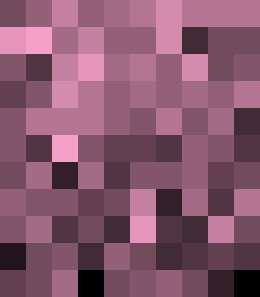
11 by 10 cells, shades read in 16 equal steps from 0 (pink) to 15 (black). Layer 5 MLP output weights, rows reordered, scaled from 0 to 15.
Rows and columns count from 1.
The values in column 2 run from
0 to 10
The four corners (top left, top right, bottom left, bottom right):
8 4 9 15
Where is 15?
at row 11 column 4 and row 11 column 10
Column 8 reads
4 11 2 5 7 6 6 5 11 10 8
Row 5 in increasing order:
4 4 4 4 5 6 7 7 7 11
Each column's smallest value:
1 0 0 1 5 1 2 2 3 4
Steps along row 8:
up same up down down up down up down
